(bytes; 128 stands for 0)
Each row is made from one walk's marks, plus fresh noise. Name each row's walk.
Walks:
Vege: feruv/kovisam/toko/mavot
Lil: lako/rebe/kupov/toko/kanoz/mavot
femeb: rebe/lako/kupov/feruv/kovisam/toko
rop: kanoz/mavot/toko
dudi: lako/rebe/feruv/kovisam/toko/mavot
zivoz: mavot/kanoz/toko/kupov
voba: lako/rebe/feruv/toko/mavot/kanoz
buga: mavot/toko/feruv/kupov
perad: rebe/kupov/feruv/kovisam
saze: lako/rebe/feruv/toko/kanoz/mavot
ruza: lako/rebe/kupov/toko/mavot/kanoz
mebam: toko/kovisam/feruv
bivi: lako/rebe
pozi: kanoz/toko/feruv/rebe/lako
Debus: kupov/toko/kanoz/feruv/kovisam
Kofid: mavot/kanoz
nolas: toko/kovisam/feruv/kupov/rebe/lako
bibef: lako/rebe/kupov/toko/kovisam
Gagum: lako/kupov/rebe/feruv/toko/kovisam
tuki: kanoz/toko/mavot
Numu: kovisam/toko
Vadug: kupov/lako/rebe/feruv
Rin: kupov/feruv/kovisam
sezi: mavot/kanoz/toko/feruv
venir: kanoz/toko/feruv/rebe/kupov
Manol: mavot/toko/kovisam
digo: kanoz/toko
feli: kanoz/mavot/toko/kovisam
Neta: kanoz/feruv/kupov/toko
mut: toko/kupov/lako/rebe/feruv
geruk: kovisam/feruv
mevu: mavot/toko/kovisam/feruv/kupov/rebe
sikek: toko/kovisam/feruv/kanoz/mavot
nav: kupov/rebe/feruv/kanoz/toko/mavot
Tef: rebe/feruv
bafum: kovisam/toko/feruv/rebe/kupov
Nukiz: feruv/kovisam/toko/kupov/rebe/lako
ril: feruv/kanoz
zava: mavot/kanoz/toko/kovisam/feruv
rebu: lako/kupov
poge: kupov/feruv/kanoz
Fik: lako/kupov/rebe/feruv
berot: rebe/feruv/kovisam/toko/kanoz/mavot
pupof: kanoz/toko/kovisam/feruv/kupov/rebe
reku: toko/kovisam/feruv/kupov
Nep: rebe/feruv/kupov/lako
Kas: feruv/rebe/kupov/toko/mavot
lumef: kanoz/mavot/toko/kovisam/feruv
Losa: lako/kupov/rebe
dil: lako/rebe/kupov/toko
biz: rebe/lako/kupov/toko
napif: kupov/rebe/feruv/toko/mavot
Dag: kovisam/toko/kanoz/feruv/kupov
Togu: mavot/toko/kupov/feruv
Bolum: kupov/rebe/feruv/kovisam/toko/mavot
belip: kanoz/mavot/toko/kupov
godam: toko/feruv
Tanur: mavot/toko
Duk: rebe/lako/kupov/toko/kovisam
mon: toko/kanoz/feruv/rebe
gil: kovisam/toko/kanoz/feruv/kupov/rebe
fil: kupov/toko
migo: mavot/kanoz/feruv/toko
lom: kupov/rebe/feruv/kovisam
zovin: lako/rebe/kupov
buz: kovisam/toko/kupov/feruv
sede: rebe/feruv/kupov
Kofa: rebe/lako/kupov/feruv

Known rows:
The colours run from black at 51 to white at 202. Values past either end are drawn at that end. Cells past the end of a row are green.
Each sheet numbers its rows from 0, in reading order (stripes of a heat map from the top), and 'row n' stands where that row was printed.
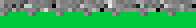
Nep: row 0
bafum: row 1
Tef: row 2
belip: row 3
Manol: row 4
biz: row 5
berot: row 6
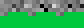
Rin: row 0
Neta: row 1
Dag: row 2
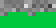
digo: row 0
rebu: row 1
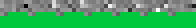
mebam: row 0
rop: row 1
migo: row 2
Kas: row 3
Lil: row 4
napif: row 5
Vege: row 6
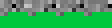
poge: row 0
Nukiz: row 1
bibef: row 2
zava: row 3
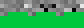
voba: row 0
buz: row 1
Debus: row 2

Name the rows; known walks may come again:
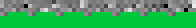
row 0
Numu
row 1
venir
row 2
sezi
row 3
rebu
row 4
Losa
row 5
femeb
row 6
belip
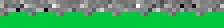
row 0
biz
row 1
Debus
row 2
saze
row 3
zovin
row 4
tuki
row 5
perad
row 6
Dag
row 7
Tef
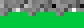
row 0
Fik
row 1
reku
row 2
mevu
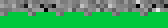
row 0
dudi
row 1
buz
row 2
geruk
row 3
ril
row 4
sikek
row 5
gil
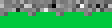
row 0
dil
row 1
Gagum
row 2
Kas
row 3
Kofa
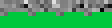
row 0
lumef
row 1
migo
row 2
Nukiz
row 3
Duk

